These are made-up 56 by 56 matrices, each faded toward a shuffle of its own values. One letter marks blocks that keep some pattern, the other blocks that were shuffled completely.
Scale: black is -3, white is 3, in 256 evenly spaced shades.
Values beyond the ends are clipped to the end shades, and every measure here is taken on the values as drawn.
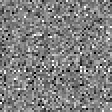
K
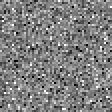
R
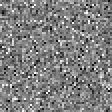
R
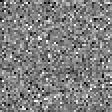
K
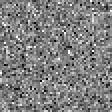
R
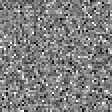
R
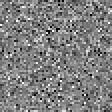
K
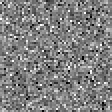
R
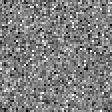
R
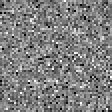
K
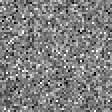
R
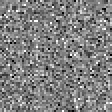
K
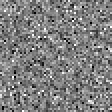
R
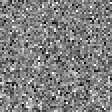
R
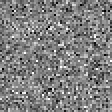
K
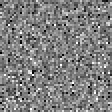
K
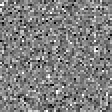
R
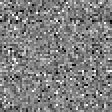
K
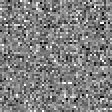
K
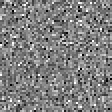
K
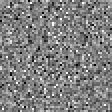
K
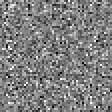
K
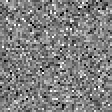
R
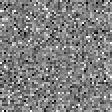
R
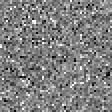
K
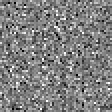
K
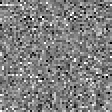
K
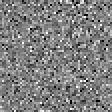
K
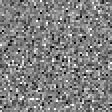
R
